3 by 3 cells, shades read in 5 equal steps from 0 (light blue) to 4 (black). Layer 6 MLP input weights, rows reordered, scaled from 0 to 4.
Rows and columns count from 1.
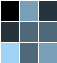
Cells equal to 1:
2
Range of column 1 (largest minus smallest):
4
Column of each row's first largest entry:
1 1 2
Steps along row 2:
down same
